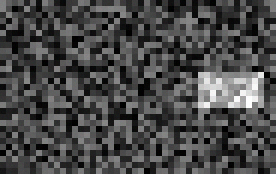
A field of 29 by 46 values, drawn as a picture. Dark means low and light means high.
Odd patch: higher, in the middle right. Mirror symmetry: none. Average level on the scale: 30%. Stripes: none. Ninth with the highest average: middle right. Odd rows or columns: none.
